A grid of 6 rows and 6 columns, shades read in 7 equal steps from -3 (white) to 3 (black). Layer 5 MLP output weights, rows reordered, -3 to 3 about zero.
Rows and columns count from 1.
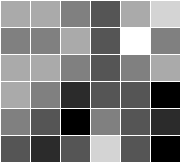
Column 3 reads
0 -1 0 2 3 1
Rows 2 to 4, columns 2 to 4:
0 -1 1 / -1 0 1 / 0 2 1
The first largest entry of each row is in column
4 4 4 6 3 6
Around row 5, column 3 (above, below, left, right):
2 1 1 0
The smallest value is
-3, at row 2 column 5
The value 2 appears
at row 4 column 3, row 5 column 6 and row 6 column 2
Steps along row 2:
same down up down up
